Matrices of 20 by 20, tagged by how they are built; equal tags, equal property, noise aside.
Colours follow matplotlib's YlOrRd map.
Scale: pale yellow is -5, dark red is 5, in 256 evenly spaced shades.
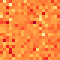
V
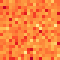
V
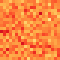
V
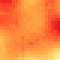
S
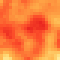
S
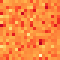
V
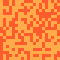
V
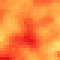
S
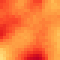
S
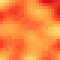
S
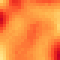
S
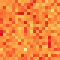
V
